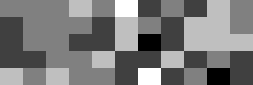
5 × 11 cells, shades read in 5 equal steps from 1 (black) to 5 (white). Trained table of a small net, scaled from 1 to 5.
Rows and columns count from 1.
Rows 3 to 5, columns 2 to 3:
3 3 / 2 3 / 3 4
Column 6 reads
5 4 4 2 2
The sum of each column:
13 14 16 15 14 17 13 13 15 16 14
